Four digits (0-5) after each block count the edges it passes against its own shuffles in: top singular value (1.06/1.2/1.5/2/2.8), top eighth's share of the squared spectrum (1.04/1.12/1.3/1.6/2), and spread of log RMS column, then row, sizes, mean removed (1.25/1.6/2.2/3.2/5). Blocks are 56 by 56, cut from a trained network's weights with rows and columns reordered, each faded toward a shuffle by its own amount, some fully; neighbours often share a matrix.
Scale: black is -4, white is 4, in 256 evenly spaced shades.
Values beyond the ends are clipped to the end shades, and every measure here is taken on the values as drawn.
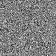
2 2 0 0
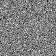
0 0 1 0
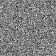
0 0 0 0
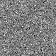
0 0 0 0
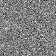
2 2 1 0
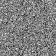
1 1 0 0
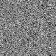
3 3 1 0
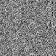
3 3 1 0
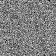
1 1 0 0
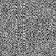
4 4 2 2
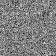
2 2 0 0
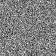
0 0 0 0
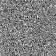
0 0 0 0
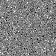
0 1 0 0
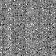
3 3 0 2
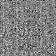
2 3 0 2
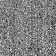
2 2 0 1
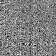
2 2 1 1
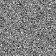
2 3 1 1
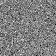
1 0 0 0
